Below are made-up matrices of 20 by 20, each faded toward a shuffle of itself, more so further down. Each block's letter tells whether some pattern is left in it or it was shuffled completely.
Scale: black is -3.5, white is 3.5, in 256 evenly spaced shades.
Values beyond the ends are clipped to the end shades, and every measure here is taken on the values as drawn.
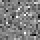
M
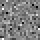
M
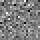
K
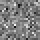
K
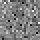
M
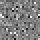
K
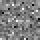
M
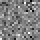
M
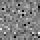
M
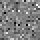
M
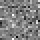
K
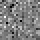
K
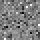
M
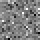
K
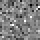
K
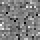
K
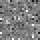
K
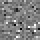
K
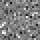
M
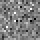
M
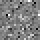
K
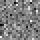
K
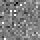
M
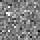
M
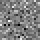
K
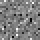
M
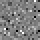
M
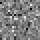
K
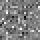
K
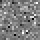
M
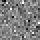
M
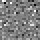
K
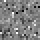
M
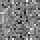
M
